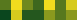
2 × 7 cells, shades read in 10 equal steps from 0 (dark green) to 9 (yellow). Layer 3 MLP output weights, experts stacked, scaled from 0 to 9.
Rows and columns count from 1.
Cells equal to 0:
1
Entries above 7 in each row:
3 1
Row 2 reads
0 8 1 1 5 3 5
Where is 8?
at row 1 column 7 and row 2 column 2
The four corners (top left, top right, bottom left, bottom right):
3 8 0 5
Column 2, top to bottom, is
9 8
